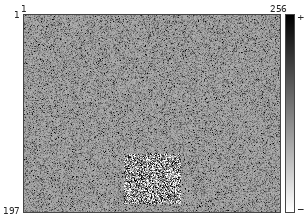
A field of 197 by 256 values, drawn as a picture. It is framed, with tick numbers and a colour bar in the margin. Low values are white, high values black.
Mirror symmetry: none. Roughest part: bottom middle. Odd patch: rougher, in the bottom middle. Grain: fine. Slope: none. Odd rows or columns: none. Stripes: none.
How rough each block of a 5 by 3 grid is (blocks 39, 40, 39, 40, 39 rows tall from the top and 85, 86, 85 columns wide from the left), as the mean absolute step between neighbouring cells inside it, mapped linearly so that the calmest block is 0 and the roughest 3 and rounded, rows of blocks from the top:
000 / 000 / 000 / 020 / 030
